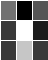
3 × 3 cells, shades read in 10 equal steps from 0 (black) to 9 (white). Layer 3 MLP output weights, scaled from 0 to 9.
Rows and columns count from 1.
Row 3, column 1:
2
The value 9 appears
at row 2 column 2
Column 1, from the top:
4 2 2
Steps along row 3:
up down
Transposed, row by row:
4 2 2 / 0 9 7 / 3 1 2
